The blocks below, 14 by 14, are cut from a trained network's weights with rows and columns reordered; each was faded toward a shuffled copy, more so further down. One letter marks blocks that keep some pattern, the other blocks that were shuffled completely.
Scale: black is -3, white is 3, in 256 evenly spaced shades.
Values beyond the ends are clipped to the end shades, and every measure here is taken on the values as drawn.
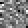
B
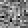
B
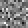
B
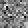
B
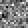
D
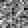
D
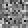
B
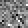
D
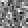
D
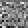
B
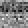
B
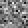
D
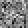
D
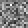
D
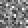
D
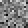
D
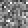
D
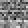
B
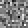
D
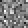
B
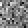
D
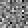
B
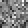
D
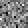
D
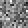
D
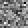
B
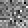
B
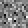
D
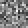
D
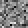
D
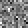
D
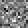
D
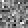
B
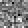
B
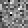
D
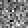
D
